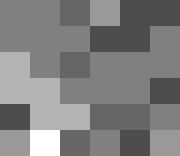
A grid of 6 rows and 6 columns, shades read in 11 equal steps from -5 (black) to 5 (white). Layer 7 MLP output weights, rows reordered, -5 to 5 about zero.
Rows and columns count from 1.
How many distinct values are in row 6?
5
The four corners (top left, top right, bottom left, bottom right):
0 -2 1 1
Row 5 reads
-2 2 2 -1 -1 0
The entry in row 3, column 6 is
0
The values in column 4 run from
-2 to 1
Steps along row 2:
same same down same up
